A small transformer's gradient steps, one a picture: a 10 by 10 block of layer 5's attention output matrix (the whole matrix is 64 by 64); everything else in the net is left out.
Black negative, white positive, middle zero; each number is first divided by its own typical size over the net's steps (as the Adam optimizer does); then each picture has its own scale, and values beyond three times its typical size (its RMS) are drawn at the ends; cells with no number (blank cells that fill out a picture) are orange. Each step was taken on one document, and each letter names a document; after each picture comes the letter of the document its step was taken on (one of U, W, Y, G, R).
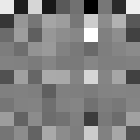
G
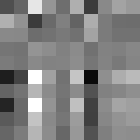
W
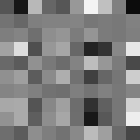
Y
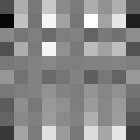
G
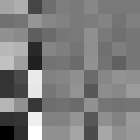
W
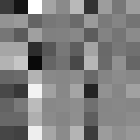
W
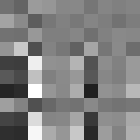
W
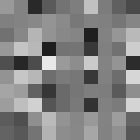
Y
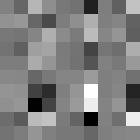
G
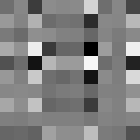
Y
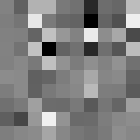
G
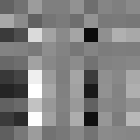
W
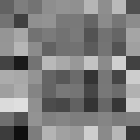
Y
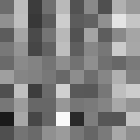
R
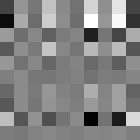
G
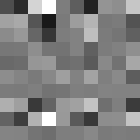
G
